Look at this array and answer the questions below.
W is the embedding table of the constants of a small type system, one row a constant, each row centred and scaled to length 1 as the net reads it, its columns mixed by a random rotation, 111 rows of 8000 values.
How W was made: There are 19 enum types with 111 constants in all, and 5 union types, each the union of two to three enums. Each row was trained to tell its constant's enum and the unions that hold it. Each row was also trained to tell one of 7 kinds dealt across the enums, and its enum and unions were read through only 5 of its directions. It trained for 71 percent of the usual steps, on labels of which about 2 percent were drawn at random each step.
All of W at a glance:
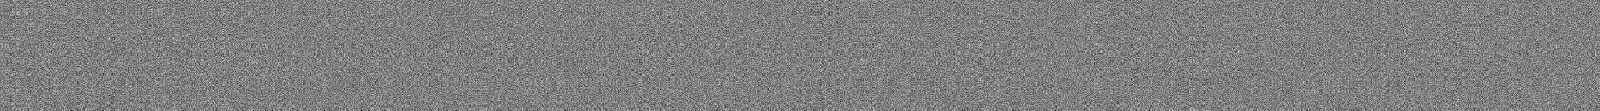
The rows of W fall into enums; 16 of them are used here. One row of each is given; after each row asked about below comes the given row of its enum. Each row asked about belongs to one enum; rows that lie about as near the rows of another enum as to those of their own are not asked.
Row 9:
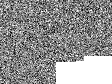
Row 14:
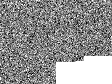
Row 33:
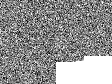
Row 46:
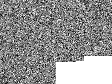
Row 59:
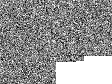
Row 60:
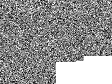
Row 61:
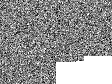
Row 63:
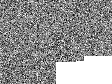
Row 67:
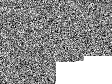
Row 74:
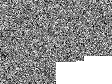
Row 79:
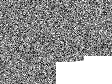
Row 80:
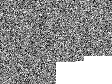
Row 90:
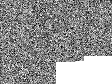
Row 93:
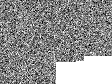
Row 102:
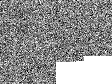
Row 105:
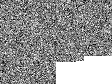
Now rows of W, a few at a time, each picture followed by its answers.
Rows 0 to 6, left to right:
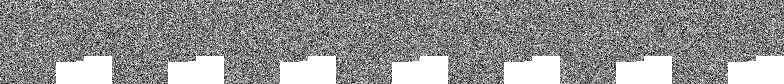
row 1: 63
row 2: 67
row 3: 93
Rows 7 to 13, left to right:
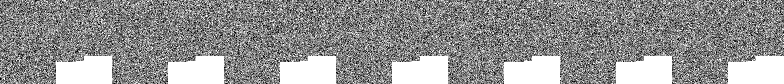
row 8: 60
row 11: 33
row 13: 90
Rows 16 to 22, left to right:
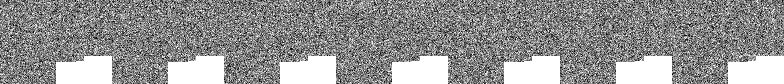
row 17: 79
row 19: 60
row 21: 90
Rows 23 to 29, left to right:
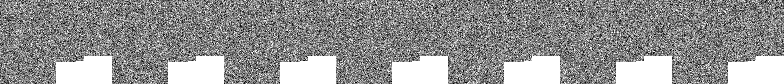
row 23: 60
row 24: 63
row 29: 90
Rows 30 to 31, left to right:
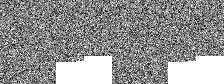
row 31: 33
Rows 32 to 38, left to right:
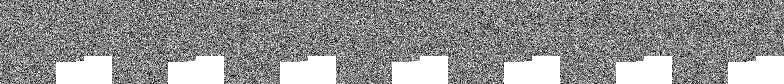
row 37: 60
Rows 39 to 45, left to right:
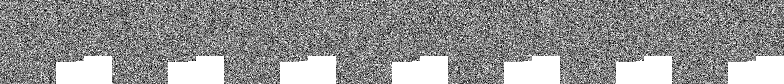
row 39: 61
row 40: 63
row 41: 79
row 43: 80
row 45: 80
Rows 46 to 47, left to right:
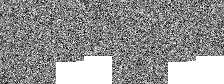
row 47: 80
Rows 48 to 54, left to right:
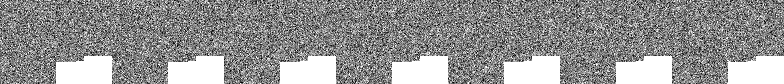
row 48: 61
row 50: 93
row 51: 93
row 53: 67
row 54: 67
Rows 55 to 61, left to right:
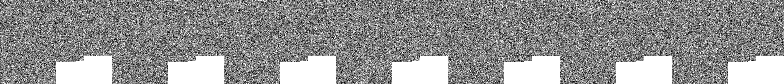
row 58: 93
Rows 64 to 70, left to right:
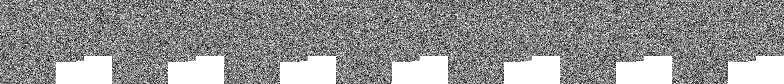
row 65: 79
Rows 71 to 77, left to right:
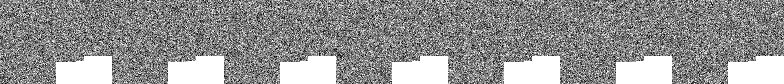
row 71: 46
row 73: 60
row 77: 102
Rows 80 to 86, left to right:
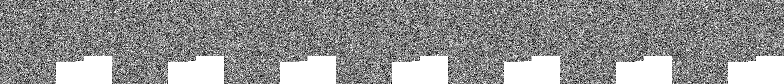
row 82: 90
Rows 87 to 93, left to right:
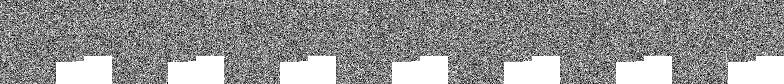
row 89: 61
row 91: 80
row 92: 14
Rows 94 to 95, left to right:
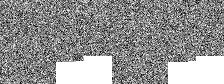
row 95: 105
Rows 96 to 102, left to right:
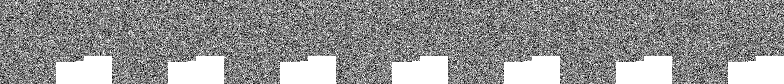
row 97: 67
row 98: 33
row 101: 67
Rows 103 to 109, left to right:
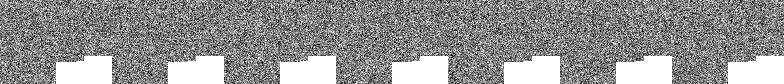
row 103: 61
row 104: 33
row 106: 93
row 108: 14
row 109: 61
